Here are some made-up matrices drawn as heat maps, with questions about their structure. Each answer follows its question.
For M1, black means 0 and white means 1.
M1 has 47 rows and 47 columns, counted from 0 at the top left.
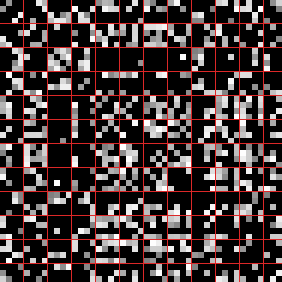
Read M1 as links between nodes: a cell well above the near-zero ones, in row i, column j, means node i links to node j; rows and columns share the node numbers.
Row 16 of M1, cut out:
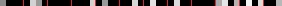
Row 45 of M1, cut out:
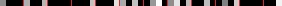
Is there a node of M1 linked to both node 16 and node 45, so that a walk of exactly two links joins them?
yes
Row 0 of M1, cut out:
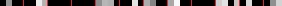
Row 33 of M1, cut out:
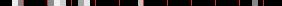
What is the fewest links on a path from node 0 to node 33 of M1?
4
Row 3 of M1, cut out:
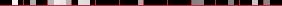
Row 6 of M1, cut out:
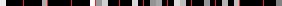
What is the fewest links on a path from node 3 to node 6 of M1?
3
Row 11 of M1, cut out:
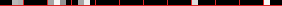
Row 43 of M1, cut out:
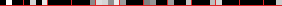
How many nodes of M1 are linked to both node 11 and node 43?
0
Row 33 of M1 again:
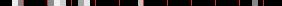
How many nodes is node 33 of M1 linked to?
9
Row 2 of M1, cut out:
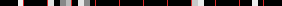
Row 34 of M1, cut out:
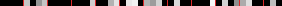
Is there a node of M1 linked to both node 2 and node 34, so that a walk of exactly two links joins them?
no
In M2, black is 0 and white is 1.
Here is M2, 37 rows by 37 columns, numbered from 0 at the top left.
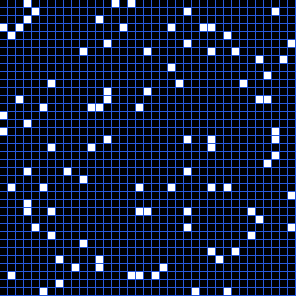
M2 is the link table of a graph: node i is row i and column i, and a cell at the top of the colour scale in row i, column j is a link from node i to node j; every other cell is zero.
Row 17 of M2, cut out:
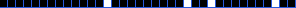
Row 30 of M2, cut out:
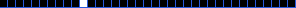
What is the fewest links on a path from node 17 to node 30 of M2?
4
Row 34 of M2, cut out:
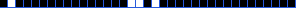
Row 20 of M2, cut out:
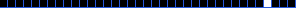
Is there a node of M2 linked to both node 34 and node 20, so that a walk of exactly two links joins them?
no
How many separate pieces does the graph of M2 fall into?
1
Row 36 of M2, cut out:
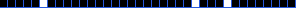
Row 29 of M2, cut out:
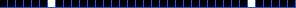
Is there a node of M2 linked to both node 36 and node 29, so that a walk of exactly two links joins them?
no
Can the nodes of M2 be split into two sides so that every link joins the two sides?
no
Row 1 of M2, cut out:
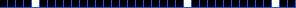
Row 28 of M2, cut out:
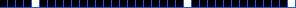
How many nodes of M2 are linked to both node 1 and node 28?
2
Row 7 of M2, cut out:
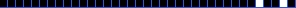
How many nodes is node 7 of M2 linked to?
2
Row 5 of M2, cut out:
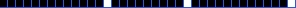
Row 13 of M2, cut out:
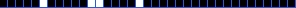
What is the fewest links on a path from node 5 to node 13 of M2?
1
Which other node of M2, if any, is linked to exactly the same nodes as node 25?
node 15
